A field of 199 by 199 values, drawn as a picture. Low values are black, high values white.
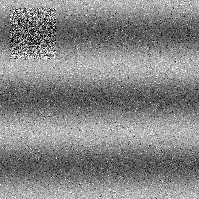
Odd patch: rougher, in the top left. Roughest part: top left. Histogram: bell-shaped. Stripes: horizontal, repeating 3 times. Slope: none.
